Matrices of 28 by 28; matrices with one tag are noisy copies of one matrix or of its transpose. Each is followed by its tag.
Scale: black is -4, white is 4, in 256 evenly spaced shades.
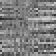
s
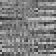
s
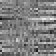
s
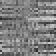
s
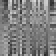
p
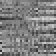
s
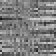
s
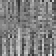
s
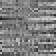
s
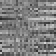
s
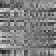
p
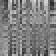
p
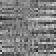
s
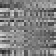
p
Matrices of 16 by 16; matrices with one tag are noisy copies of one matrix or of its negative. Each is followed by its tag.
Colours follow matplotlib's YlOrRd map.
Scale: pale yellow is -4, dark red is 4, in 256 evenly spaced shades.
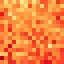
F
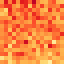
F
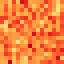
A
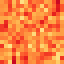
A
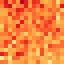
F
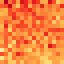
F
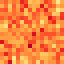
A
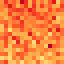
F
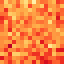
F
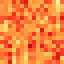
A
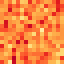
A
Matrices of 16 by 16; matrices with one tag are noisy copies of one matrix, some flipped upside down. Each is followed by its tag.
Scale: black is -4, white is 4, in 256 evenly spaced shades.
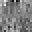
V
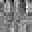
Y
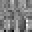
Y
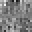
V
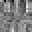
Y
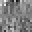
V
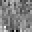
V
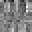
Y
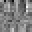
Y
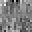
V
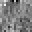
V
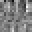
Y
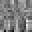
Y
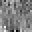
V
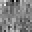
V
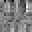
Y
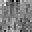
V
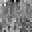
V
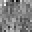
V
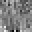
V
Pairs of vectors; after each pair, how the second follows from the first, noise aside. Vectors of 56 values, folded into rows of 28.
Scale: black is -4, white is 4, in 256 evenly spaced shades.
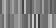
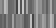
reversed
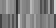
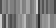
reversed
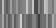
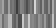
reversed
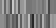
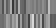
negated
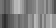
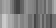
negated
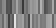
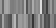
reversed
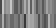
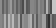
shuffled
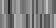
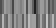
shuffled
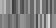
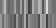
shuffled
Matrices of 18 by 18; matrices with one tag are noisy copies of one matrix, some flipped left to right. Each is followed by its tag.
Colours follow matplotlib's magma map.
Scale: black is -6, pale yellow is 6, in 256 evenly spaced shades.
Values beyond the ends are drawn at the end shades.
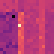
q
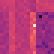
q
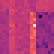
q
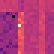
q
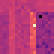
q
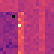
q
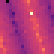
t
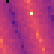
t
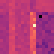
q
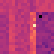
q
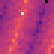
t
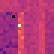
q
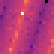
t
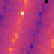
t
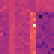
q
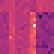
q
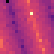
t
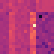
q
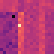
q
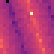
t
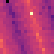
t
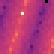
t
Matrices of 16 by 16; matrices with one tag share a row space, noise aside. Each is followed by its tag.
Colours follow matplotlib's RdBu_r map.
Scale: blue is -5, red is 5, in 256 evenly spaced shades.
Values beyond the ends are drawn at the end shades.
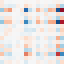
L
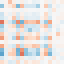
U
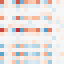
U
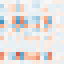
U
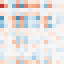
U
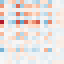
U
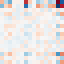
L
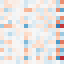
L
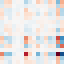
L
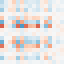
U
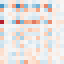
U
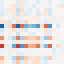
U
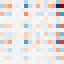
L
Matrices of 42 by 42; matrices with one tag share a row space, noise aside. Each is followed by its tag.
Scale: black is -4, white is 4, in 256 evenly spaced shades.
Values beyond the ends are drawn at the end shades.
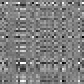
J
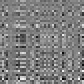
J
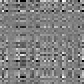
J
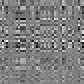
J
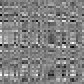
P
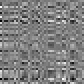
P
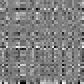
J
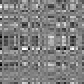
P
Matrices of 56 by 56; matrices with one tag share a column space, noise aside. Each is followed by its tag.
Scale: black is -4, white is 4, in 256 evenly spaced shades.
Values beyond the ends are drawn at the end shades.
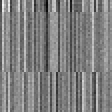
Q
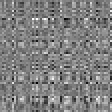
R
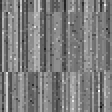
Q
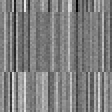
Q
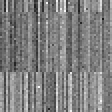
Q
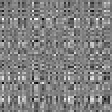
R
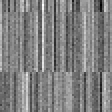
Q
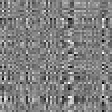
R
